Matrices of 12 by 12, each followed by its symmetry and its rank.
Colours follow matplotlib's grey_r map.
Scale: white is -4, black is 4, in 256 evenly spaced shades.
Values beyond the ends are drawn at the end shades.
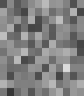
neither, full rank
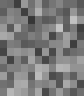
neither, full rank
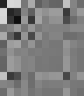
symmetric, rank two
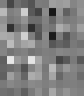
antisymmetric, rank two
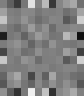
antisymmetric, rank two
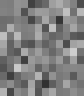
antisymmetric, full rank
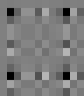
symmetric, rank one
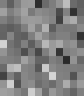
antisymmetric, full rank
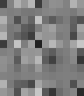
symmetric, rank two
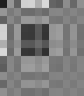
symmetric, rank one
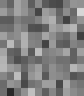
antisymmetric, full rank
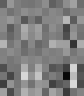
neither, rank two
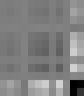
symmetric, rank one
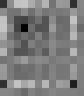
symmetric, rank two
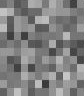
neither, full rank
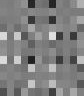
antisymmetric, rank two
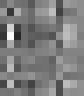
neither, rank two
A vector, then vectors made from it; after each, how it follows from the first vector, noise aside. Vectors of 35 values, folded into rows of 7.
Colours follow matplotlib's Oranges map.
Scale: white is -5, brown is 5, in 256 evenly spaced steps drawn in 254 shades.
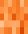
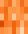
negated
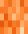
negated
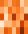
scaled up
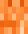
negated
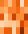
scaled up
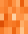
negated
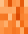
wrapped around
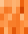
wrapped around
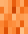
wrapped around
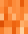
negated
